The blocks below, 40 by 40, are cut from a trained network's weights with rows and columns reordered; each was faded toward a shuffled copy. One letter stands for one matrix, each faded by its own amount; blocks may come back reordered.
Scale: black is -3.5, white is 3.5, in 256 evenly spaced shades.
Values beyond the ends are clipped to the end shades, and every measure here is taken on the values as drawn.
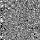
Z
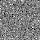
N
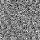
Z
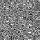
Z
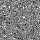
N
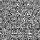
Z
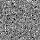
N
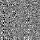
Z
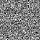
Z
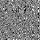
Z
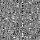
Z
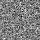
N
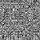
Z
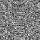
Z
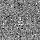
N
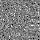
N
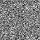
N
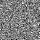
N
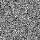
N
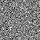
N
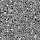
N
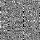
Z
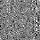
Z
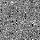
N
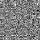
Z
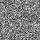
N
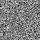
N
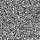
N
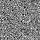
N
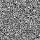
N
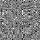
Z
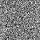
N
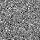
N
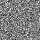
N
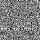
Z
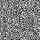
Z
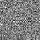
Z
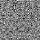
Z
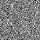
N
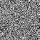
N
